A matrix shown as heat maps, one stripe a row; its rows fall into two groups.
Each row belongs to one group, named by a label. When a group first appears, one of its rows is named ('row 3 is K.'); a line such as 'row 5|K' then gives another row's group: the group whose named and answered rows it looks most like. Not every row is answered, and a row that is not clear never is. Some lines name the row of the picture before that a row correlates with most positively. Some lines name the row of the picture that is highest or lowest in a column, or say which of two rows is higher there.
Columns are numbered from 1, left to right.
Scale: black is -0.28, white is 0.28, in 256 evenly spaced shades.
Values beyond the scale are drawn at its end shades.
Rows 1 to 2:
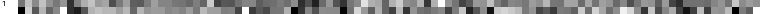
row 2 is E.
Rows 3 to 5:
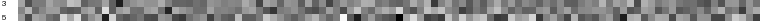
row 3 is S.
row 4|E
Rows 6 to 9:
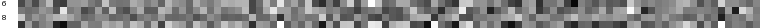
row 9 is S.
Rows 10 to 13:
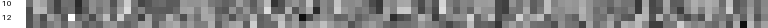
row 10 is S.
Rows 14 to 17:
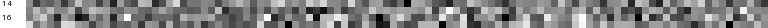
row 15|E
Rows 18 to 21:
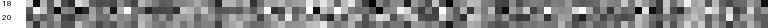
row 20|S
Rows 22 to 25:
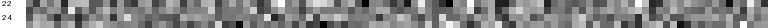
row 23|E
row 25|E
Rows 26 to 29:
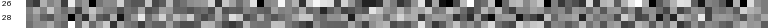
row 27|E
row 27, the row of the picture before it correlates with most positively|25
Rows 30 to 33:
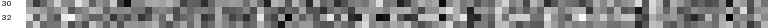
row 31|E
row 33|E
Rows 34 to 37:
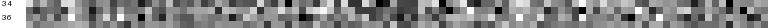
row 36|E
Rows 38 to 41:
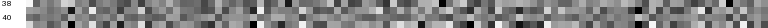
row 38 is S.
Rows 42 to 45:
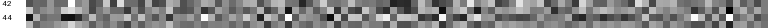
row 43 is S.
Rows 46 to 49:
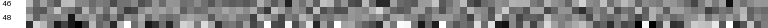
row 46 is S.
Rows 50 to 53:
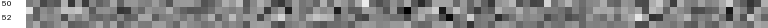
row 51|S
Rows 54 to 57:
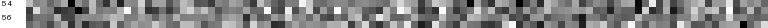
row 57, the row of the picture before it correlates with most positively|50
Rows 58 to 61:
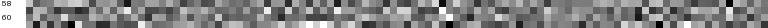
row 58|S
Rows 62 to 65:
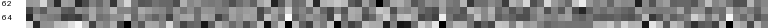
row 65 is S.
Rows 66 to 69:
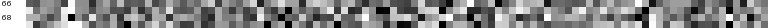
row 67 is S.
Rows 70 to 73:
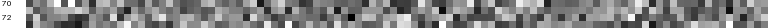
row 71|S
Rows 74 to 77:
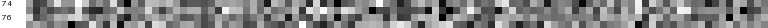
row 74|S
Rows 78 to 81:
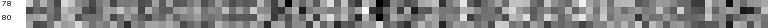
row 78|S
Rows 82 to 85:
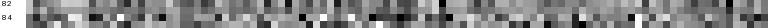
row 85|S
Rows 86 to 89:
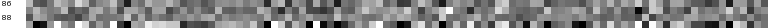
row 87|E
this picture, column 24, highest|88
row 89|S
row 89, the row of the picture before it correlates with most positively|85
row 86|S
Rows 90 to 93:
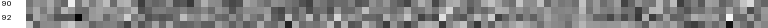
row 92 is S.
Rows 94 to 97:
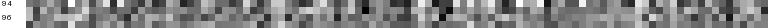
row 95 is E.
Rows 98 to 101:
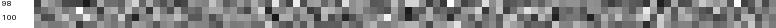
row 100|S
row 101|E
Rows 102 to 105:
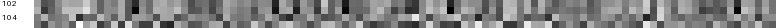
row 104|E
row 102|S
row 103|S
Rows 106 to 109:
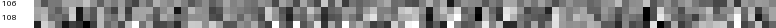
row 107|E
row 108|E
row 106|S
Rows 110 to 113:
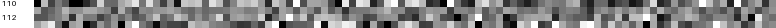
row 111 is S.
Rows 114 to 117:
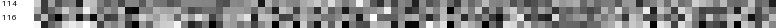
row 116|E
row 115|S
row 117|S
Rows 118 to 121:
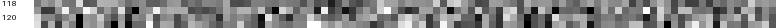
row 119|S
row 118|E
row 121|E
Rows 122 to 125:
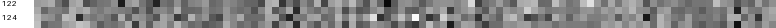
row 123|S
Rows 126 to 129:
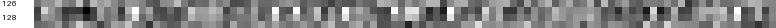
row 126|E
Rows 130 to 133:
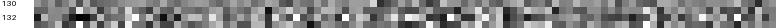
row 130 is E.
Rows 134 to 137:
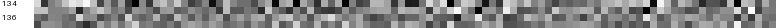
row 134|S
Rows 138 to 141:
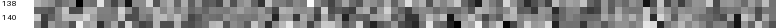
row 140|S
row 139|S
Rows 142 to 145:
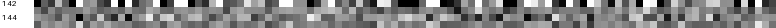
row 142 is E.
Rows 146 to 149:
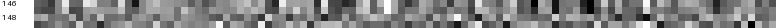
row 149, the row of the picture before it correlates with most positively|143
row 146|S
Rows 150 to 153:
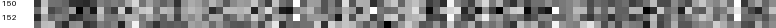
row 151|E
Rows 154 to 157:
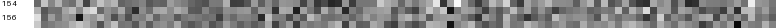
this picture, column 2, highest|154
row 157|S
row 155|S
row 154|E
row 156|E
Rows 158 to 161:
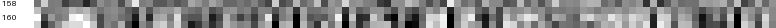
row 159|S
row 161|S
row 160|S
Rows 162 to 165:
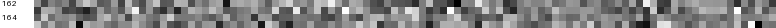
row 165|E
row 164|E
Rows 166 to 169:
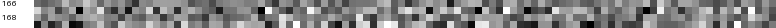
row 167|E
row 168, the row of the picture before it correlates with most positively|162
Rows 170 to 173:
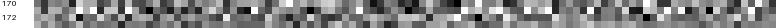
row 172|E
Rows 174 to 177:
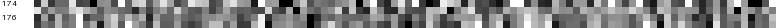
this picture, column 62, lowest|174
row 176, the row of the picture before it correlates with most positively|171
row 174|E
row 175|S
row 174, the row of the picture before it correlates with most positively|172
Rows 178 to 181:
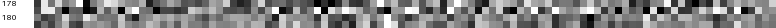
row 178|E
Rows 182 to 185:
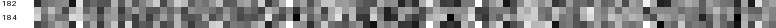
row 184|S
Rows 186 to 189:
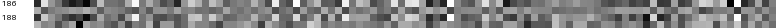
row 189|E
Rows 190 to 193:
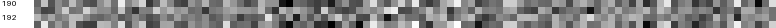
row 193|E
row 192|S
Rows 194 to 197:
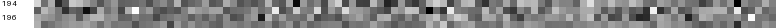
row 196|E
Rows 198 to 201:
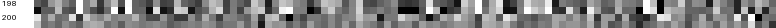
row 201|E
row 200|E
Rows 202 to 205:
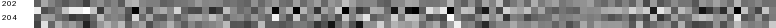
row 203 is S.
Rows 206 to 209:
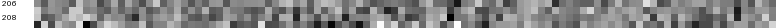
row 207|S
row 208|S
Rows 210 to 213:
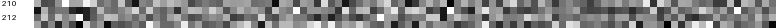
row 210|S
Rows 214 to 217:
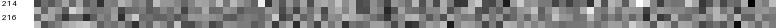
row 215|S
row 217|S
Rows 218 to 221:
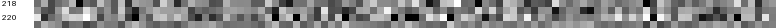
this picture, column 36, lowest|218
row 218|E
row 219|S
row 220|S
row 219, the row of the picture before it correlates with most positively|217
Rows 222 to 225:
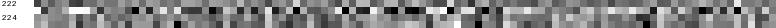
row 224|E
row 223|S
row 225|E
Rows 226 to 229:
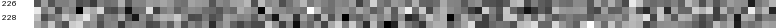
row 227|E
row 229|S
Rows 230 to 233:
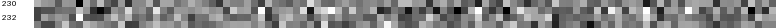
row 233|S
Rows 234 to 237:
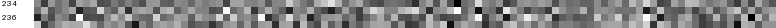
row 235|E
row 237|S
